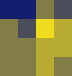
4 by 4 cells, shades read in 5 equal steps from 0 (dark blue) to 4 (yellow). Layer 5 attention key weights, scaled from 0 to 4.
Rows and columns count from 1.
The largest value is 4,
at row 2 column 3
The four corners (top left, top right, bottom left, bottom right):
0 1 2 2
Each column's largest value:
2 2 4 3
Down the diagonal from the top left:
0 1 3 2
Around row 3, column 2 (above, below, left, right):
1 2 2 3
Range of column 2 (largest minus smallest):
2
